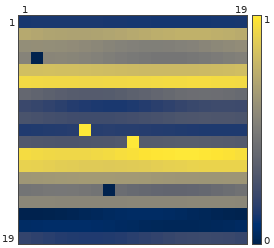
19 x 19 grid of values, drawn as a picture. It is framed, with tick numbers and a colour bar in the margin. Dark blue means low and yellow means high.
Four lone cells stand out: two far higher and two far lower than their neighbours. Stripes running across repeat 2 times from top to bottom. Streaks run across, left to right.
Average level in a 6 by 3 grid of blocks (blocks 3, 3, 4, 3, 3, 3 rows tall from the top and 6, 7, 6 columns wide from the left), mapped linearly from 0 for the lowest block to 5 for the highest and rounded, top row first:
3 3 3 | 5 5 5 | 1 1 1 | 5 5 5 | 4 3 3 | 0 0 0
